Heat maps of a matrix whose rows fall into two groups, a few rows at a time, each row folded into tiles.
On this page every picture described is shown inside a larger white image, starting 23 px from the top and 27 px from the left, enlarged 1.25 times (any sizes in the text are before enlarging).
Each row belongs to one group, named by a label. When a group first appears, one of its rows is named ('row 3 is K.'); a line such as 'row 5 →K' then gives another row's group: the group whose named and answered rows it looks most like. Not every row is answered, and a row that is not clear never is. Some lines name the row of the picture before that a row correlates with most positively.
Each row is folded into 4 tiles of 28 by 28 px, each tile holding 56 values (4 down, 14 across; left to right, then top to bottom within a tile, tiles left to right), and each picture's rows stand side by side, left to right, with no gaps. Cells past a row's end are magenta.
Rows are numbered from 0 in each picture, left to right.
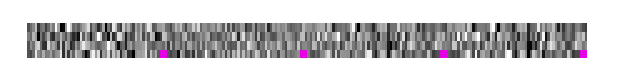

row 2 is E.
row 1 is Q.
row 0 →Q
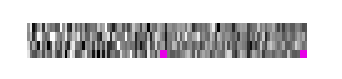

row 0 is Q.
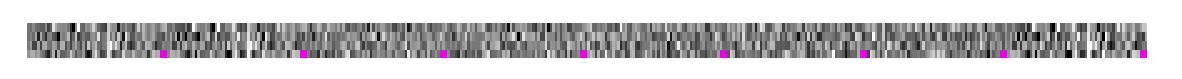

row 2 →Q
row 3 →Q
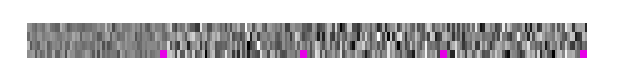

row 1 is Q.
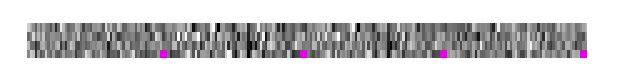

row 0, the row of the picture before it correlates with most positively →1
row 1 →E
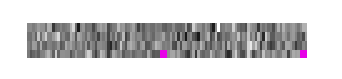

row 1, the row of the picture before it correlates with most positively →3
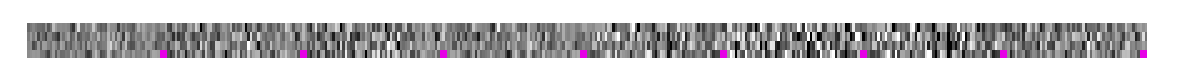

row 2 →Q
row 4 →E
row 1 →Q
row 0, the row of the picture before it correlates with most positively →1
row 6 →E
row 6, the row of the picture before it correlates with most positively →0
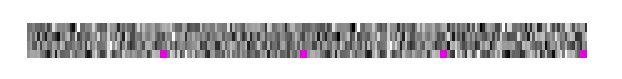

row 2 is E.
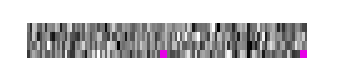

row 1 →E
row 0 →Q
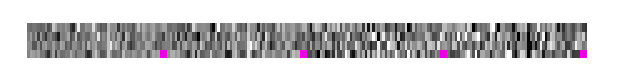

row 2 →Q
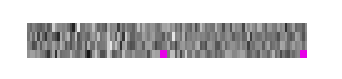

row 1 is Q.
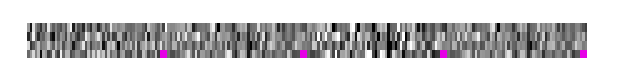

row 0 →Q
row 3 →E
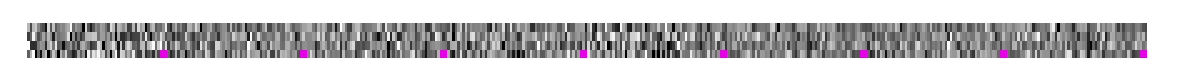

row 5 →E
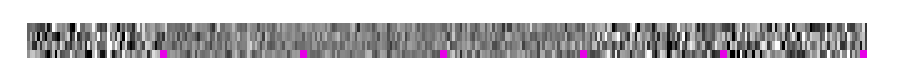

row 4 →E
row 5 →Q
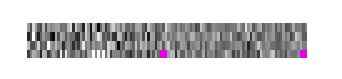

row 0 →Q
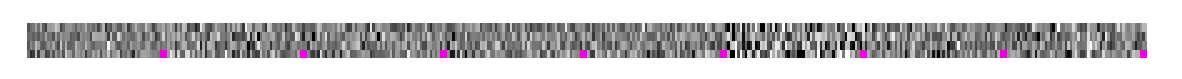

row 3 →Q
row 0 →Q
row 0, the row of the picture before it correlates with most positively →0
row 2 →Q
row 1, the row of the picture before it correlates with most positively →1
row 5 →Q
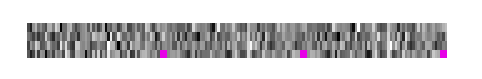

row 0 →Q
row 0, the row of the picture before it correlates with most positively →0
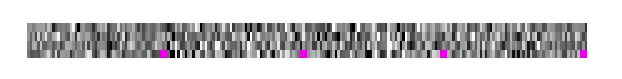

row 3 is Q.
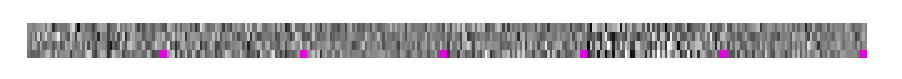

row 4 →Q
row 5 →Q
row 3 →Q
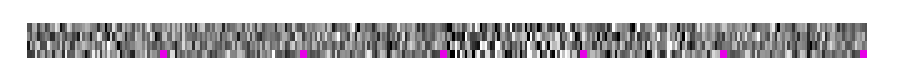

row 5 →E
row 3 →Q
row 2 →E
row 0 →Q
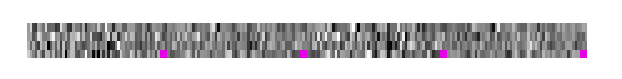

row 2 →E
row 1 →E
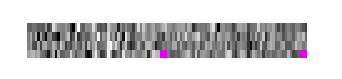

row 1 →E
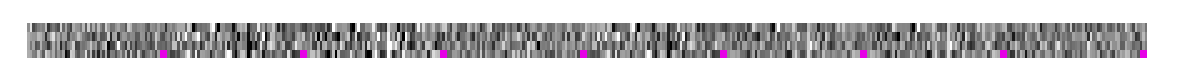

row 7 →Q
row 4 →E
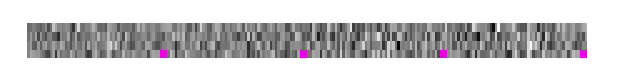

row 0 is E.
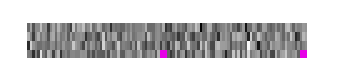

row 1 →Q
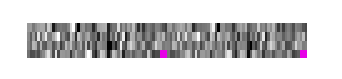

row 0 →E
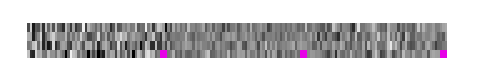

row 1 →Q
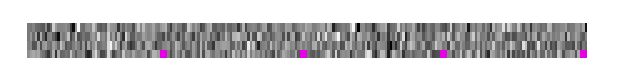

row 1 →Q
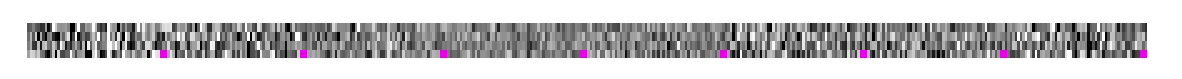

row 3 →E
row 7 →E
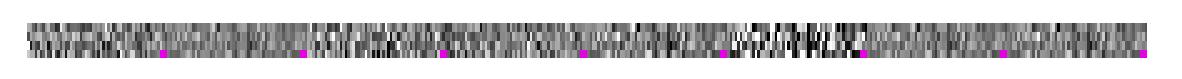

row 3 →Q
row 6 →E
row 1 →E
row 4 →E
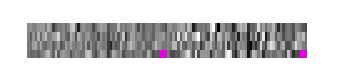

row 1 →E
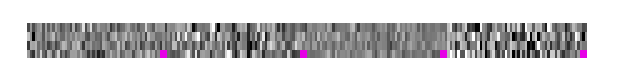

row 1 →E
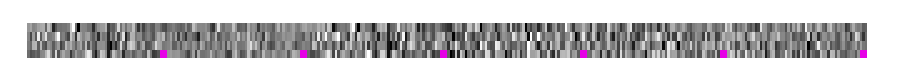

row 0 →E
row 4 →Q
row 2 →E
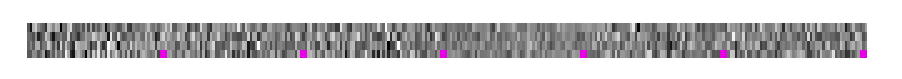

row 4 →E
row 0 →Q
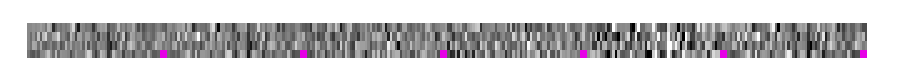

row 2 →Q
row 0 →E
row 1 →E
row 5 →E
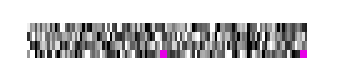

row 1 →E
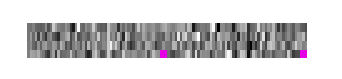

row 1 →E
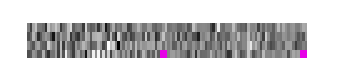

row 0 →Q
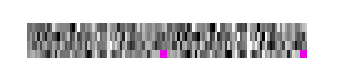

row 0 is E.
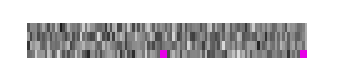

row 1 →Q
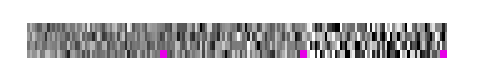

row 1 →Q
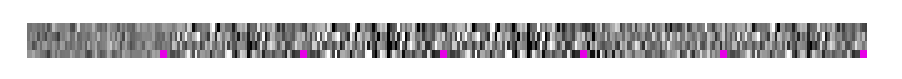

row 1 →E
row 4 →Q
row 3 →E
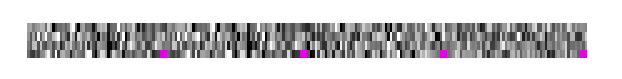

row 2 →Q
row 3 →Q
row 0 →E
